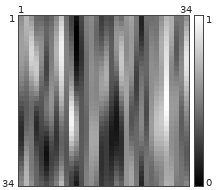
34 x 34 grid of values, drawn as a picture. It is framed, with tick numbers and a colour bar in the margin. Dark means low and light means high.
The bottom right is the calmest part. The histogram is bell-shaped. On average the colour sits 50% of the way up the scale. Streaks run downward.
